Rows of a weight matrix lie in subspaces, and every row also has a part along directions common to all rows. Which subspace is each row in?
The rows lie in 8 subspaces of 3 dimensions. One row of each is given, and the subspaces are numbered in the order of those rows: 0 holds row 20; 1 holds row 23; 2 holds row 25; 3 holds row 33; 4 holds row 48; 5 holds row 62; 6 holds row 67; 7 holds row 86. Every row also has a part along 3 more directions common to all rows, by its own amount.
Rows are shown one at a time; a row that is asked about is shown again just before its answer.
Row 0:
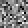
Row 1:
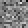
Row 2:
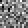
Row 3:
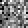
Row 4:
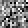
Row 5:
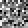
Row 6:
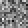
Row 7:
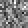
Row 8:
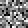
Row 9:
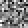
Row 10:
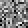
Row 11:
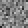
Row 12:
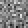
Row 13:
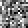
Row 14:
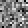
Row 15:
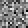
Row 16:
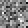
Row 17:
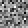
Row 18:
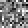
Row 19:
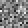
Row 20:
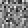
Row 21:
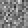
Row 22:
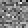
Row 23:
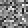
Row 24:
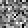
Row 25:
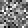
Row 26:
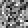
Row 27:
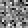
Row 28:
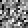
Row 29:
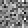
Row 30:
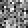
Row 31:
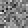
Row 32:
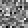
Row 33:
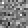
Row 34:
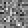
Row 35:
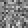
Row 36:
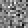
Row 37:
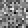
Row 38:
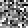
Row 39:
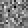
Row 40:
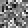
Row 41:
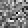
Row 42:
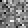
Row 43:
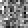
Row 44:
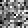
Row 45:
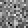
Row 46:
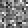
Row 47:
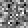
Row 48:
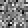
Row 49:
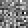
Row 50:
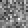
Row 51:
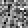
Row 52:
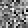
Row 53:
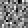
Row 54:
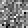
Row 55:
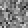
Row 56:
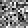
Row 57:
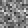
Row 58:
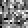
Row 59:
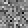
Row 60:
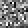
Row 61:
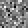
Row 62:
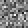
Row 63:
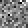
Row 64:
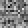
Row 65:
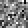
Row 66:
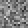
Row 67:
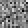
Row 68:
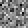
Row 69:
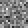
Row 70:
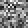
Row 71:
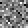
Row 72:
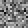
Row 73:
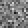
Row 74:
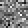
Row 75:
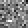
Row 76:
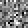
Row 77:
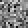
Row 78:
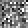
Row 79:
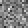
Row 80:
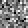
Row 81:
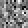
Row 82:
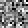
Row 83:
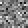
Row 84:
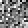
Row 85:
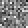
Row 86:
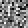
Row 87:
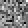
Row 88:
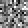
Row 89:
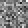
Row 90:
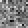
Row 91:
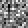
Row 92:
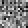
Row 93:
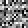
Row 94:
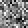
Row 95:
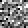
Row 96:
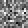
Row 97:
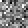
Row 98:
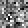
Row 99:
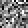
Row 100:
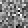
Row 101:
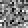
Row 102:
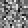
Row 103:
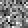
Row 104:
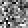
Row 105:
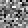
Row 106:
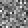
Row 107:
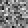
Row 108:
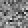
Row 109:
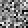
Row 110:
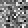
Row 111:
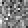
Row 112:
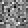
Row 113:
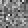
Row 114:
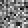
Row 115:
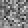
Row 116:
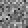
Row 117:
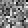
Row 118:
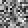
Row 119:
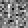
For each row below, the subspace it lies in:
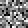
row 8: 6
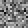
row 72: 2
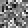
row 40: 2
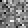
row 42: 5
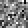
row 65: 5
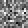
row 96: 2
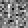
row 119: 7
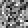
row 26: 5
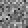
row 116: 5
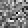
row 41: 2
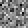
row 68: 6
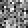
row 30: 3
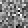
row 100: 7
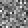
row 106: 6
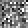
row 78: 6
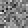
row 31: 2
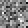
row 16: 5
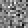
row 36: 7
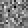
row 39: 0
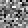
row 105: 1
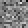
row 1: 1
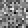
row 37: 2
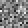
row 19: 4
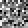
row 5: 0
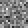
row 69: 6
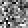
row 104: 0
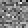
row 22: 1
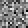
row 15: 2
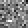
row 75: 1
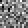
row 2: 1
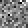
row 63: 1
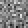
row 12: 7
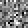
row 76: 7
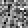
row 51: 7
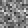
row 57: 2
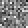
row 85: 3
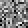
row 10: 4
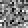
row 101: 0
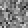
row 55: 0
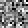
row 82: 4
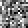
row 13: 3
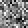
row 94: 5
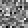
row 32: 6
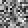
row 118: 2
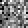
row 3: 3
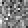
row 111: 3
